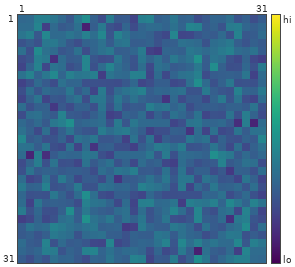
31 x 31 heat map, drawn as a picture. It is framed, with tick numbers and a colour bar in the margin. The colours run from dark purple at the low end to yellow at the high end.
No overall slope runs across the table. There is no seam. A half turn leaves it unchanged. Overall the values sit about 30% of the way up the scale. The values follow a bell shape.
